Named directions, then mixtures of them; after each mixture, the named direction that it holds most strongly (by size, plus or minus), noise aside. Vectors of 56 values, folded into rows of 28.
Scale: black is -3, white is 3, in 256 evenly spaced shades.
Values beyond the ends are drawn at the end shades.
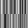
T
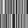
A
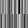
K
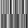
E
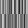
K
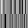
T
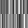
K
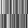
E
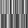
E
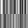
T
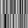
T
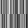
E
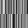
A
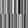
K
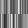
T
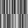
E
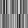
K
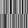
T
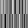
K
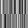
T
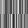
A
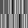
E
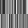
A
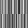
K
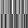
E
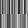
E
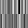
K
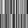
A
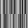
T
